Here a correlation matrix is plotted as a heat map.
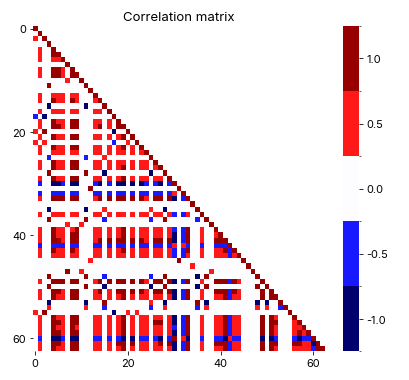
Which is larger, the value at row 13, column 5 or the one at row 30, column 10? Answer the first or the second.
the first
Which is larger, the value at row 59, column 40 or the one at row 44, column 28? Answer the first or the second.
the first
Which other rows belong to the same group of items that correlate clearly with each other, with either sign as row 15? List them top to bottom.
3, 11, 25, 28, 35, 37, 48, 50, 53, 54
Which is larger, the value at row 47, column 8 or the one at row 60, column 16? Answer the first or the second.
the first
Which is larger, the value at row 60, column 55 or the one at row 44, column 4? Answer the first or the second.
the second
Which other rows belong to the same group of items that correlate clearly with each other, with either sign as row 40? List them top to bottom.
1, 4, 5, 6, 8, 9, 13, 14, 16, 18, 19, 21, 23, 24, 26, 27, 29, 30, 32, 33, 36, 39, 41, 42, 43, 44, 49, 51, 52, 56, 57, 58, 59, 60, 61, 62
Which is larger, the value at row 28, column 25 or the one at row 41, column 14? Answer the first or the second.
the second
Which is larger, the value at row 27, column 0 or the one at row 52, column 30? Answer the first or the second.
the first
